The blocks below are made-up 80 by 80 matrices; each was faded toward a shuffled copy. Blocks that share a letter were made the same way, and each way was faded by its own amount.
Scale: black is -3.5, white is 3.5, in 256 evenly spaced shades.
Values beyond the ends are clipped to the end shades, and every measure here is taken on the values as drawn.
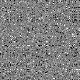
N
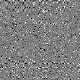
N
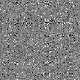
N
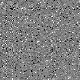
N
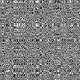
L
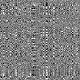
L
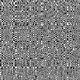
L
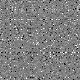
N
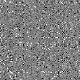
N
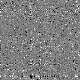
N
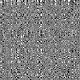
L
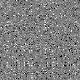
N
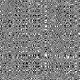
L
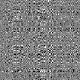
L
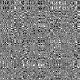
L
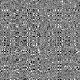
L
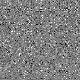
N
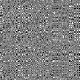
L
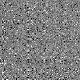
N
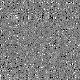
N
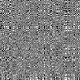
L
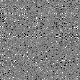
N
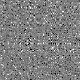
N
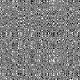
L
